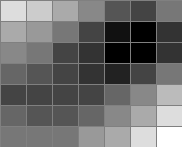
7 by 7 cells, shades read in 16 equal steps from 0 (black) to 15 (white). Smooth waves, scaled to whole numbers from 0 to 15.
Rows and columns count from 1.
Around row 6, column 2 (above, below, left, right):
4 7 6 5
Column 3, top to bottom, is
10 7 4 4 4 5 7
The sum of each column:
54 49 41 37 32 39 59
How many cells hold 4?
9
